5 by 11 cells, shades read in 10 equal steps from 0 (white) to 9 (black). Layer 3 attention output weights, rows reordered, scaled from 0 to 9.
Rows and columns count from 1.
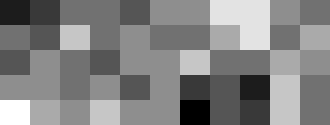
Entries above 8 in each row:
0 0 0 0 1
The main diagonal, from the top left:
8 6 5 4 4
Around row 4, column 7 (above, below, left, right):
2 9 4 6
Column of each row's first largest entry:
1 2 1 9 7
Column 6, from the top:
4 5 4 4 4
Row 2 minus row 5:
5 3 -2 3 0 1 -4 -3 -6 3 -2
